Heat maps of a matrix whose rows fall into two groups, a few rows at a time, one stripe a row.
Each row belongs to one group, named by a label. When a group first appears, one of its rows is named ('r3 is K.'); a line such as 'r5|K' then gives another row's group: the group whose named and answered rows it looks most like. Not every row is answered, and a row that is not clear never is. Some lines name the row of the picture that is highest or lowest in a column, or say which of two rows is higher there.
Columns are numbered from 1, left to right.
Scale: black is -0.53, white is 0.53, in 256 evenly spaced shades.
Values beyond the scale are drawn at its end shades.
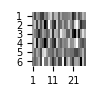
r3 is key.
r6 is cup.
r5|cup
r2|cup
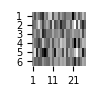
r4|key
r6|key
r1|key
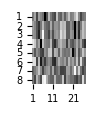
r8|cup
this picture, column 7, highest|8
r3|key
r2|key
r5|key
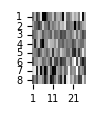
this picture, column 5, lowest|7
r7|cup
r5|key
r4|key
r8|cup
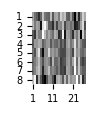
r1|key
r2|cup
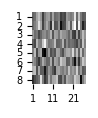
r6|key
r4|cup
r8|cup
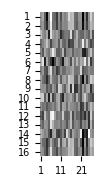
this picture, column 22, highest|4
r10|cup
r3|cup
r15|key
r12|cup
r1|key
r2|key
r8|key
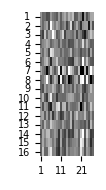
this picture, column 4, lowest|7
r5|cup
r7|key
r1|key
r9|cup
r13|cup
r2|cup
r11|key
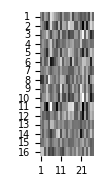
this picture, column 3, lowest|11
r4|key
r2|key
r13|cup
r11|key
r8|cup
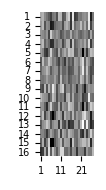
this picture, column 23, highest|12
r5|key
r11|key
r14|key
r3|cup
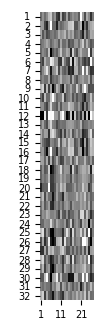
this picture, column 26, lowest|26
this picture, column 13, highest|26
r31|key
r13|key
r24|cup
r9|cup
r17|cup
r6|cup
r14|cup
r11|key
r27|cup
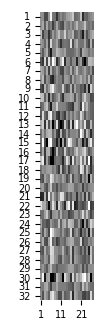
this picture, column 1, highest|22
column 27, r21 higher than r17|Yes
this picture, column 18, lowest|22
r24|key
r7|cup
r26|key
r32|cup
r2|cup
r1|key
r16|cup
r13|cup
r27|cup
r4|cup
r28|cup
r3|key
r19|cup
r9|cup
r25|cup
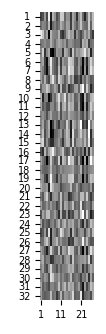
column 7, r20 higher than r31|Yes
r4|cup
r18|key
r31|key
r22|key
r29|key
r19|key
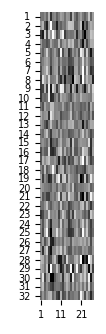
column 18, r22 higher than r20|Yes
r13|key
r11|cup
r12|cup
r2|key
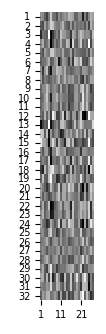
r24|key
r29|key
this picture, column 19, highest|30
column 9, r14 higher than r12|Yes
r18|cup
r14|cup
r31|cup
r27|key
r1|key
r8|key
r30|cup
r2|cup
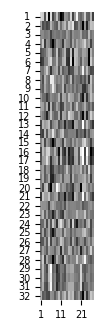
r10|key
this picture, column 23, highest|28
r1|cup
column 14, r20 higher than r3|No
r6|cup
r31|key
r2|key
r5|cup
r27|key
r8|cup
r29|key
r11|cup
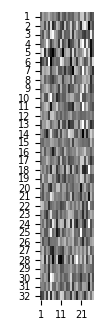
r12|cup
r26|key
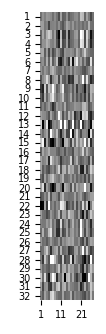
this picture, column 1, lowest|22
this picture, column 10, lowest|3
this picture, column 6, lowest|15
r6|cup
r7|cup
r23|key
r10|cup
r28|cup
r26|key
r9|cup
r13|key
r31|key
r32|cup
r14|cup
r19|cup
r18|key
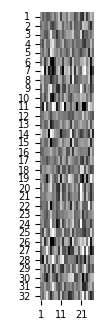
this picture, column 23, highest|7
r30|key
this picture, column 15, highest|19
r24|key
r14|cup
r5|cup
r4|cup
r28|cup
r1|key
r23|key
